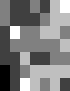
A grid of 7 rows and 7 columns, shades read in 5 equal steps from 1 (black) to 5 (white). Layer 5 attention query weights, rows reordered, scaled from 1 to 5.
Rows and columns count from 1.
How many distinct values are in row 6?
4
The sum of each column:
14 18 22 21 21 26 25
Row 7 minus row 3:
-1 -3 2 1 -1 0 -1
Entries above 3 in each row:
2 2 3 1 1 4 3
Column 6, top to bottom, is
4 4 4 3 3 4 4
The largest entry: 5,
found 3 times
